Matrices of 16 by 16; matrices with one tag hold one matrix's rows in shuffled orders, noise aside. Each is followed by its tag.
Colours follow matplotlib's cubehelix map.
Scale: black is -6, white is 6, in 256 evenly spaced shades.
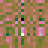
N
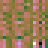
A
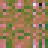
A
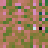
A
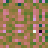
A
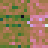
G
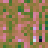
A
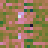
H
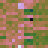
H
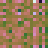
A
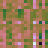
A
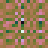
N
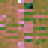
H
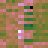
H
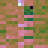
H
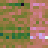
G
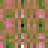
N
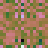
N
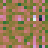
A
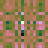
N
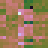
H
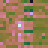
H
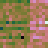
G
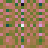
N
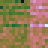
G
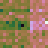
G
